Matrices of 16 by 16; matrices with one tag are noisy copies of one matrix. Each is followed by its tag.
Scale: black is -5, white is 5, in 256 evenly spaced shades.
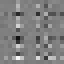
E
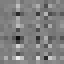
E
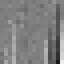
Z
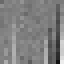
Z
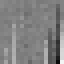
Z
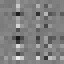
E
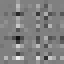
E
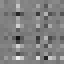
E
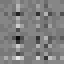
E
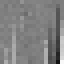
Z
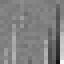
Z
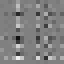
E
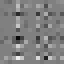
E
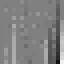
Z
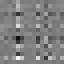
E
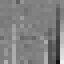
Z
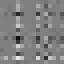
E
